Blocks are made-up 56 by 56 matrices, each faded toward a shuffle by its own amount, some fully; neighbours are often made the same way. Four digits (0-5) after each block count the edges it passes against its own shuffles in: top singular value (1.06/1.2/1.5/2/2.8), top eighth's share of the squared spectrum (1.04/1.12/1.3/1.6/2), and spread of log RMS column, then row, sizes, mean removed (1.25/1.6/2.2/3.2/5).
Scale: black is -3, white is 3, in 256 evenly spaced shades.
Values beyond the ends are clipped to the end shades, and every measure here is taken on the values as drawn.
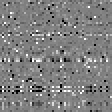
4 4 2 2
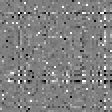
4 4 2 1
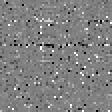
3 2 0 1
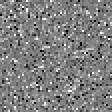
0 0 0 0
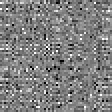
4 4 2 2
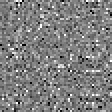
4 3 1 1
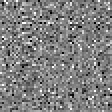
4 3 2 2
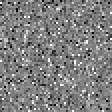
0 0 0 0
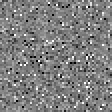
2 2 0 0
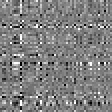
4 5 3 4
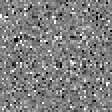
3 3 1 1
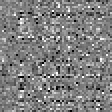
4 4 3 2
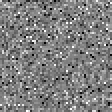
0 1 0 0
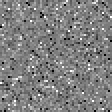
0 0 0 0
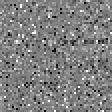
2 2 0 0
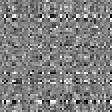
5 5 3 4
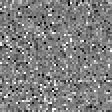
2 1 0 0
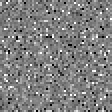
3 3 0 2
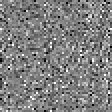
3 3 2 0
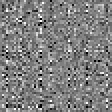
4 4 3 2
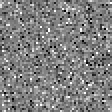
0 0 0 0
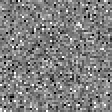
1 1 0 0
